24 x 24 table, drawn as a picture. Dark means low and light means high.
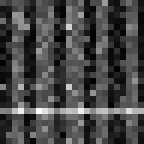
Slope: none. Average level on the scale: 30%. Odd lines: row 19. Stripes: upright, repeating 5 times.
